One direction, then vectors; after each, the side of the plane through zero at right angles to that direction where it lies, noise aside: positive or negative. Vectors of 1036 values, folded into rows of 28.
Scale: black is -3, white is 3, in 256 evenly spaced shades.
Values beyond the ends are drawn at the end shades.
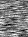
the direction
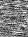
positive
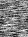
negative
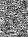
positive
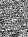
negative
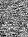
negative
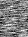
negative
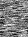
negative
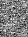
negative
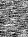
negative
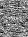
negative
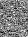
negative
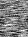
negative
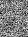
positive
